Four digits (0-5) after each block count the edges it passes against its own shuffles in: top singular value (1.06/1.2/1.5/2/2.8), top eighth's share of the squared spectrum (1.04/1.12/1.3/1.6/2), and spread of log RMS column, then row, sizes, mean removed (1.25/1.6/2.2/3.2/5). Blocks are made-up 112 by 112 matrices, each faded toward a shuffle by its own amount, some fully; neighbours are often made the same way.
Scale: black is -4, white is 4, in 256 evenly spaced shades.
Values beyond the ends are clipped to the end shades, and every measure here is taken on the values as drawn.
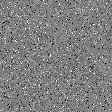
2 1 0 0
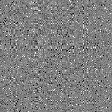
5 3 2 2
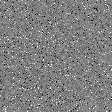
2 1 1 0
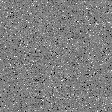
2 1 0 0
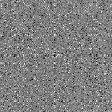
4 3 2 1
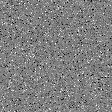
0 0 0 0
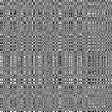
5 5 4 4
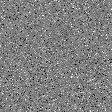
0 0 0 0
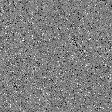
3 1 0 0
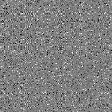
4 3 2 2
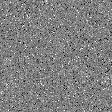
3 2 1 0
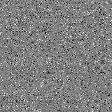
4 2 0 1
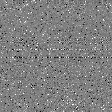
4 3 1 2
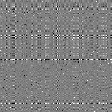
5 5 3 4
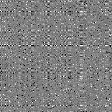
5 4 2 3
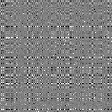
5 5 4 4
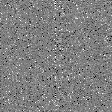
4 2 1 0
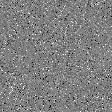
3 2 0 0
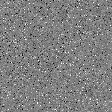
2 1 0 0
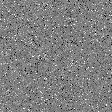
2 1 0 0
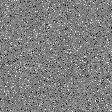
0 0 0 0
